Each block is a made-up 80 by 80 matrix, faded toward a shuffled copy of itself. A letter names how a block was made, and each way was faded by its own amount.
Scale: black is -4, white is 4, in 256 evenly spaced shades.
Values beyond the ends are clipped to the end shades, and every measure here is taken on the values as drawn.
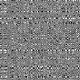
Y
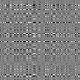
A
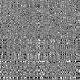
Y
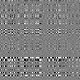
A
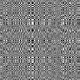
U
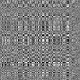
U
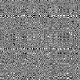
Y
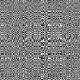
U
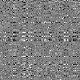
Y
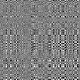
U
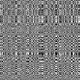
U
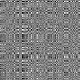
U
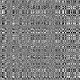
U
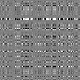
A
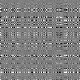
A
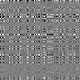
A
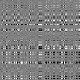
A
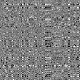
Y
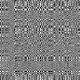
U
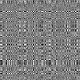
U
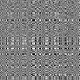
U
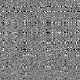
Y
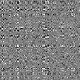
Y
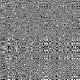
Y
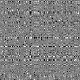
Y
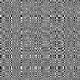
U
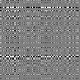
A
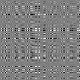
A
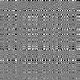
A
